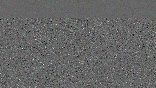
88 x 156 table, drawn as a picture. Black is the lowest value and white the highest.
The texture is fine-grained noise. A few values lie far out on both sides of the bulk. No single row or column stands out from its neighbours. No regular stripes run through it. No overall slope runs across the table. A horizontal seam about 20% of the way down splits the table, and the top part is calmer.
